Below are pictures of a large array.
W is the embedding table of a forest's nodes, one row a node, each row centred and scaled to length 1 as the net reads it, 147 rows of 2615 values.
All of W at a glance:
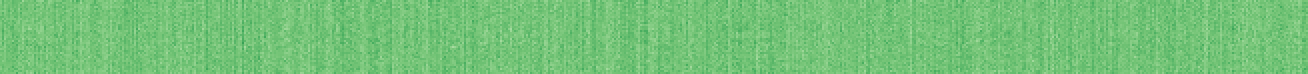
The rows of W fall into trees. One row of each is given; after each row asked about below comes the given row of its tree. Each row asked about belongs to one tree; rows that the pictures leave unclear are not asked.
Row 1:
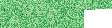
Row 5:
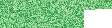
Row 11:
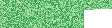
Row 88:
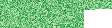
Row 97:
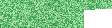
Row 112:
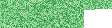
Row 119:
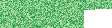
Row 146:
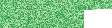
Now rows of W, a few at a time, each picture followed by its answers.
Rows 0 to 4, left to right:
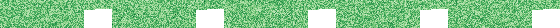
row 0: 11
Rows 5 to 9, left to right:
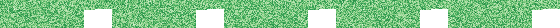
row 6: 5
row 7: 146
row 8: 88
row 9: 11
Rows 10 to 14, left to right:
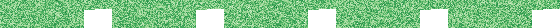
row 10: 97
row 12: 97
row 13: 119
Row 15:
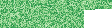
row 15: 5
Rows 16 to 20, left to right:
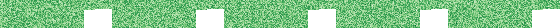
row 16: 11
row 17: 88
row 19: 88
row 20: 1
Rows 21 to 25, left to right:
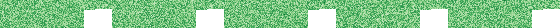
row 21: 88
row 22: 146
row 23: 146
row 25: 88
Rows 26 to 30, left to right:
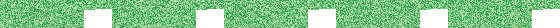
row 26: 119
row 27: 5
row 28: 1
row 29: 88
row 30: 88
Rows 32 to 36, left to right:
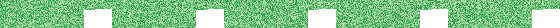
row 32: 5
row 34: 88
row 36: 1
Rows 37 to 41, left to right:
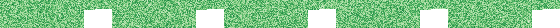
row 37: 112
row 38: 97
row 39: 146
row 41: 97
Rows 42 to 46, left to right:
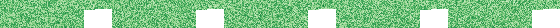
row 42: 5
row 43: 88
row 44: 11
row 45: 146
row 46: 11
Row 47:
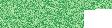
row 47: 146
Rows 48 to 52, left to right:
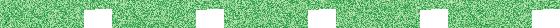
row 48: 1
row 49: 119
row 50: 119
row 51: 88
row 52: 119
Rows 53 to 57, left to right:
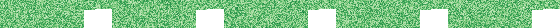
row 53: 146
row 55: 11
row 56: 119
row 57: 119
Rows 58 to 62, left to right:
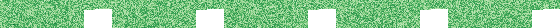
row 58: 11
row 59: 119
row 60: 11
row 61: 11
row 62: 146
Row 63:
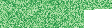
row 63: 11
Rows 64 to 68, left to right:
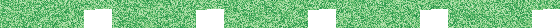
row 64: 11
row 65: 11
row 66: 5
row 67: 5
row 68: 1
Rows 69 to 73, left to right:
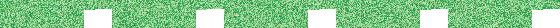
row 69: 5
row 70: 11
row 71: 5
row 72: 5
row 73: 5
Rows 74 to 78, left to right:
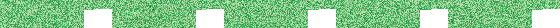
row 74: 11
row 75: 112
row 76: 119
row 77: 146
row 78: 119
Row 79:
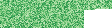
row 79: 11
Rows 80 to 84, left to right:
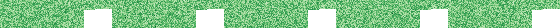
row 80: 11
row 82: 146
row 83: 146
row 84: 11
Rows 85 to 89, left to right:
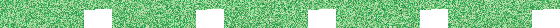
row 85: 5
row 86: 11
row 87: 11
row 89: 146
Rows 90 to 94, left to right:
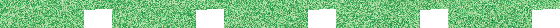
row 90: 5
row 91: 5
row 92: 88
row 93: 97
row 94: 112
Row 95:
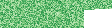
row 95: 97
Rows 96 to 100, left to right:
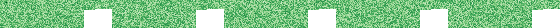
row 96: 146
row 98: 1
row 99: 5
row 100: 88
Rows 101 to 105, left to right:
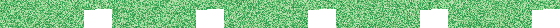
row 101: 146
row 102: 5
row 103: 88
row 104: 146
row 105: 119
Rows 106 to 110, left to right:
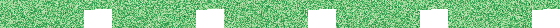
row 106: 119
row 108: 112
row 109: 146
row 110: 88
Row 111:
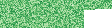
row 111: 5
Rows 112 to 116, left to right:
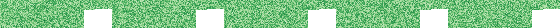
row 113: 5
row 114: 146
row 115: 5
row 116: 146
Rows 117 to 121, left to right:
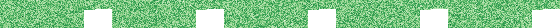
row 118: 112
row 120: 11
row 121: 97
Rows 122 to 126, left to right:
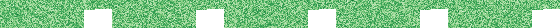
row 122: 1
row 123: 97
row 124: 119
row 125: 97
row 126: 146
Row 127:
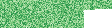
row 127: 1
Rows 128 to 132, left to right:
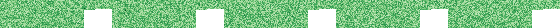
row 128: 146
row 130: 1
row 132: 11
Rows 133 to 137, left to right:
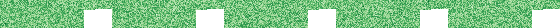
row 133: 5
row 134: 5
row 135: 119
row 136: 1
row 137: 5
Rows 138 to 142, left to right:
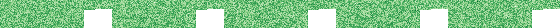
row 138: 146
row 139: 146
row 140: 97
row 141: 11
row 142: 97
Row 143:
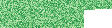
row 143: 119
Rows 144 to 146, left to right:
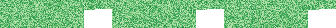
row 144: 97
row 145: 112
